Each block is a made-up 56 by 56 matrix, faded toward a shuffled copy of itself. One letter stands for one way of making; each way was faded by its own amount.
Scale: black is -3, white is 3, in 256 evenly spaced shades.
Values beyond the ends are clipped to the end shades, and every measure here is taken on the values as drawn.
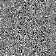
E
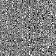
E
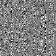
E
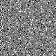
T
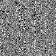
E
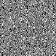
E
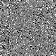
T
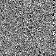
E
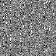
E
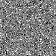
T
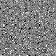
T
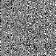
E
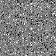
T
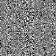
E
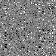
T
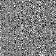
E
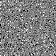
T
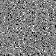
T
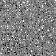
T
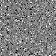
T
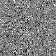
T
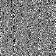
E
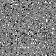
T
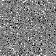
T
